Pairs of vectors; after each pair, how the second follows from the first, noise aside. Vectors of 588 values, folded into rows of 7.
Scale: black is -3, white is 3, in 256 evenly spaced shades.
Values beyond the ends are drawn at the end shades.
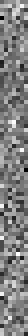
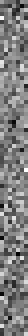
negated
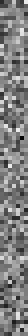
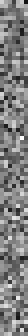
negated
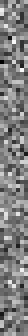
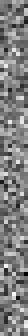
reversed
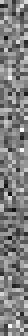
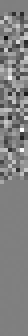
partly zeroed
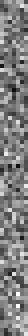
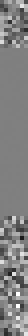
partly zeroed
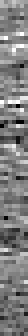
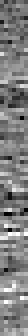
reversed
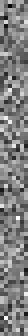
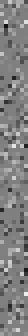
partly zeroed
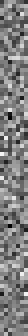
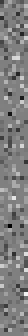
partly zeroed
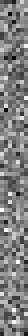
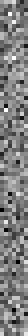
negated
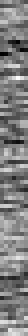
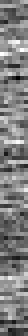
negated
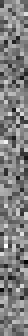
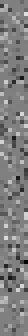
partly zeroed
